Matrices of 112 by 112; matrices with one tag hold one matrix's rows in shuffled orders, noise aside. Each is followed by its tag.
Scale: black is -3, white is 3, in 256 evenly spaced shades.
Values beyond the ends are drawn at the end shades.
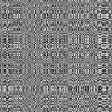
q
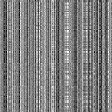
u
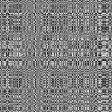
q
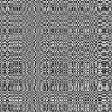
q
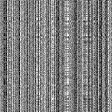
u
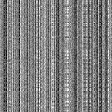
u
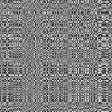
q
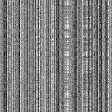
u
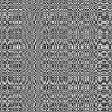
q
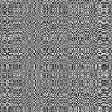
q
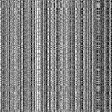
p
